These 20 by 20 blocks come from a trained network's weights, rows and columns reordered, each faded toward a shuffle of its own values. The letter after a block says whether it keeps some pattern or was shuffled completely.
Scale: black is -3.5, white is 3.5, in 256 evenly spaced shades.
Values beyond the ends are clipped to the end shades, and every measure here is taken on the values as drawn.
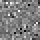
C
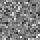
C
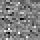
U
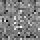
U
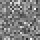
U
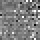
U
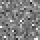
C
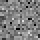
C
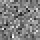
C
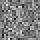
U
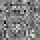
U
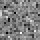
C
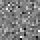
C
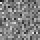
U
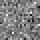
C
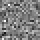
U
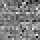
U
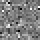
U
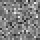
C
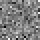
C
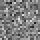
C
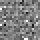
U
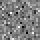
C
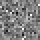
C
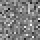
C
